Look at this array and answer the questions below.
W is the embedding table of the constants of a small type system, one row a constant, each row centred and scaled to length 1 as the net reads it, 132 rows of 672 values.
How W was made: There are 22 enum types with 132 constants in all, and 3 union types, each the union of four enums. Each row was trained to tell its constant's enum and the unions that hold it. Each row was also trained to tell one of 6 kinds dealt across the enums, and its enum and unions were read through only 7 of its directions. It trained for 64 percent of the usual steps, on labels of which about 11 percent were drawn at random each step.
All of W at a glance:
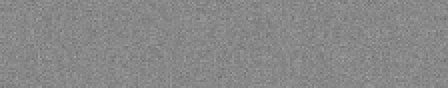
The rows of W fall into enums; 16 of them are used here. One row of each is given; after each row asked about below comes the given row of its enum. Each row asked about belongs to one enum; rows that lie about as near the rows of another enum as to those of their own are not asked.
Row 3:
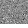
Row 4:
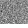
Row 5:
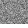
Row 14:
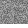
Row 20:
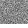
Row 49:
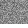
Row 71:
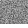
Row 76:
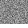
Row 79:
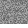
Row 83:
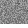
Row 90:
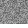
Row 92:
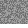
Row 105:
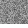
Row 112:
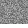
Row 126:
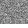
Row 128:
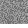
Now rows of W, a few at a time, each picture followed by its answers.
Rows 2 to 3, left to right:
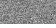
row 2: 79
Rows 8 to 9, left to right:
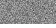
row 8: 14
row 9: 126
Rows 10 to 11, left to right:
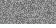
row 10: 5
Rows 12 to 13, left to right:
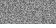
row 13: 14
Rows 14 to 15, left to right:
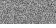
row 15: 128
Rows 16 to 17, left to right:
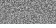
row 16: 76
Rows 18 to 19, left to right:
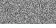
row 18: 4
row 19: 105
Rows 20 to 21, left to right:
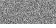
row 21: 5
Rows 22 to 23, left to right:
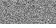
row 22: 5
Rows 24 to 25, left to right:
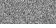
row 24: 76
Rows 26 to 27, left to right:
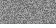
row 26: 79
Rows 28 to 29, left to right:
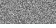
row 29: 49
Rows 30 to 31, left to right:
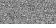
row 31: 90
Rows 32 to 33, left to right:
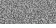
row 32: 71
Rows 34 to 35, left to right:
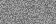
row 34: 83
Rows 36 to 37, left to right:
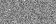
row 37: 49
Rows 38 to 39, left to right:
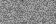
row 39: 14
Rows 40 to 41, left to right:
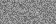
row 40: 49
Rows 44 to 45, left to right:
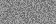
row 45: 92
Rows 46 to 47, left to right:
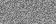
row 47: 90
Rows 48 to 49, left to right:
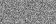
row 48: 76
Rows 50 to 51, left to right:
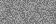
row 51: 14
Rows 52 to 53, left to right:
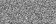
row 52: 4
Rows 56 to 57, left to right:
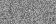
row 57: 105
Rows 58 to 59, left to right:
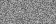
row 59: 76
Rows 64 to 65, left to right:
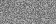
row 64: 90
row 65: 126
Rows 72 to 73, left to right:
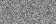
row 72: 126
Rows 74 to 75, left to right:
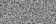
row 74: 49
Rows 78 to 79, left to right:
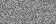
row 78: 83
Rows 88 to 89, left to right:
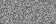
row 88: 83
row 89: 79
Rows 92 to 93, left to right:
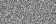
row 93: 105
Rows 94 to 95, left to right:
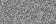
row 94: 126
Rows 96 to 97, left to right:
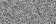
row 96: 5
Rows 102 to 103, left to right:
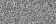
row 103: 128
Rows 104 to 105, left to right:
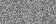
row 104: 92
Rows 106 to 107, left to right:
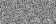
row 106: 83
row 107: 76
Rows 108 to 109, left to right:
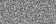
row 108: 128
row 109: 92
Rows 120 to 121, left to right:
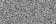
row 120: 128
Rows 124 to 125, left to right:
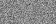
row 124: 92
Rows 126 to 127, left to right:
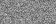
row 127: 79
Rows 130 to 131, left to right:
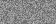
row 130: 14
